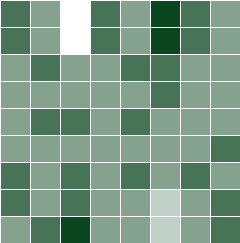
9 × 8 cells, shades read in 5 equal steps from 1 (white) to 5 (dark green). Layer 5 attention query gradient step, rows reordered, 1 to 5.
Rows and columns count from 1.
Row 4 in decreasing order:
4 3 3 3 3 3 3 3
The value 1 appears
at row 1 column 3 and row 2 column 3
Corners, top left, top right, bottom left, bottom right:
4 3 3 4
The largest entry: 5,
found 3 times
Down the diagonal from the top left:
4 3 3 3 4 3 4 4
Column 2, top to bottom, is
3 3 4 3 4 3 3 3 4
